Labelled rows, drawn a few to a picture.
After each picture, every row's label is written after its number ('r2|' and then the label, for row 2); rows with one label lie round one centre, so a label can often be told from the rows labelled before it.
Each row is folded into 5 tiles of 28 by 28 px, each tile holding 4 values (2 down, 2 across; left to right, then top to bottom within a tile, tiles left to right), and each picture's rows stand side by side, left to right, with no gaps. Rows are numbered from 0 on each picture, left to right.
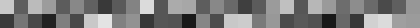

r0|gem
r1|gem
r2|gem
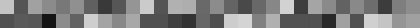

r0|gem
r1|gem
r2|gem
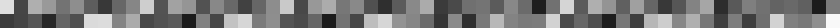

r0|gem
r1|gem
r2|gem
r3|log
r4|gem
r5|log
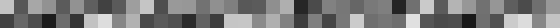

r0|gem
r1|gem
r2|log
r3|gem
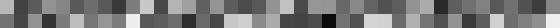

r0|log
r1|gem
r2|gem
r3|log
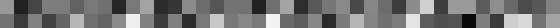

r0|log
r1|log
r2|log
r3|gem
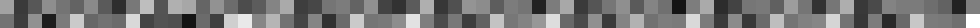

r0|log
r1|gem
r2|log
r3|log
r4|log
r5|log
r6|log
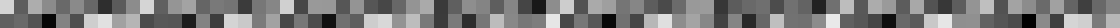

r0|gem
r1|gem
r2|gem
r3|log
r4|gem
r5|log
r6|gem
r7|gem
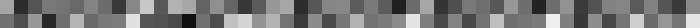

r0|log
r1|gem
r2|log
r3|log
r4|log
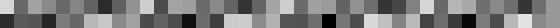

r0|gem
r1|gem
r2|gem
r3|gem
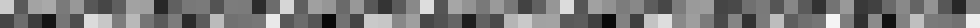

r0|gem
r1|log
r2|gem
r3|gem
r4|gem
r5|log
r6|log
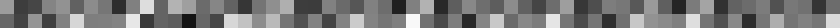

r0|log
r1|gem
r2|log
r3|log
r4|log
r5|log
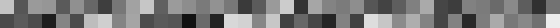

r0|gem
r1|gem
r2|gem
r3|log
